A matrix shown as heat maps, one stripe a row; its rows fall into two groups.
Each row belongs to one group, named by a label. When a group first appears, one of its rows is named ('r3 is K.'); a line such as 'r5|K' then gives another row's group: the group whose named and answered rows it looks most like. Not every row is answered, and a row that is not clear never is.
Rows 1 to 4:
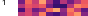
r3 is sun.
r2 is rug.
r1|rug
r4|rug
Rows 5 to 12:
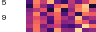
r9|sun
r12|sun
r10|sun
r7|sun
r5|rug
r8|rug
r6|sun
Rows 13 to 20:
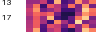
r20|rug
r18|sun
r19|rug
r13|sun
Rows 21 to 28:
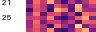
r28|rug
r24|rug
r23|sun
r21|rug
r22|sun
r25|rug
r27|sun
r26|rug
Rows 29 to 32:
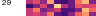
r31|rug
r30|sun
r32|rug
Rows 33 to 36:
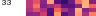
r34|rug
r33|rug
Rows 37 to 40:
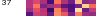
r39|sun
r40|sun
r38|rug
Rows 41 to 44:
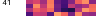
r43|rug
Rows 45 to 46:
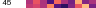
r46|rug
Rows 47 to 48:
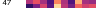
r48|sun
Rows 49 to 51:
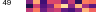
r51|rug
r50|sun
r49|rug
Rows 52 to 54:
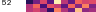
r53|rug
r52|sun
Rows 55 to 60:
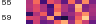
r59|rug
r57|sun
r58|sun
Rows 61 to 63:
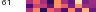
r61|sun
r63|rug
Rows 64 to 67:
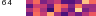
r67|rug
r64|rug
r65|sun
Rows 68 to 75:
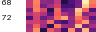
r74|sun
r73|rug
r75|rug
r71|sun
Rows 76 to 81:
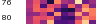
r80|rug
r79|sun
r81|rug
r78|rug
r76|sun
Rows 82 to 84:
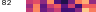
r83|rug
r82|rug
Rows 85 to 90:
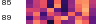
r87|rug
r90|sun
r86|sun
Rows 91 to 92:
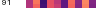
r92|rug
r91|rug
